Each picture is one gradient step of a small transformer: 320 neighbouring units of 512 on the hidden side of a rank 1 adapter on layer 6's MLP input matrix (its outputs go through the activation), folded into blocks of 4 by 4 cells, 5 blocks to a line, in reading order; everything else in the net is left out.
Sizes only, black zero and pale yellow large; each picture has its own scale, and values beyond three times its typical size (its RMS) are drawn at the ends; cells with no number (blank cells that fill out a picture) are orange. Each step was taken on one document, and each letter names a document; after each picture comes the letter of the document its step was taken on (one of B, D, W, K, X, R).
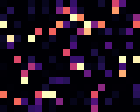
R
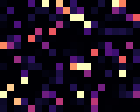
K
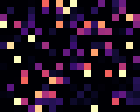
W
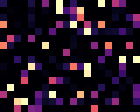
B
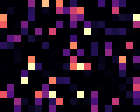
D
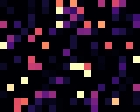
B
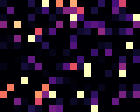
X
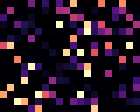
W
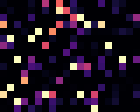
R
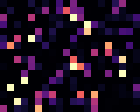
K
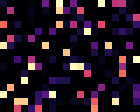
B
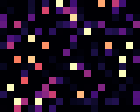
D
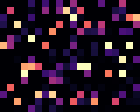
W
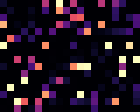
B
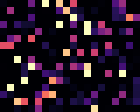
W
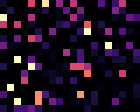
K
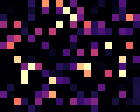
W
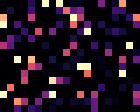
D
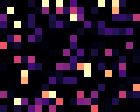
X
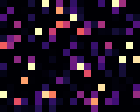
R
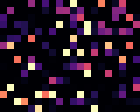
W
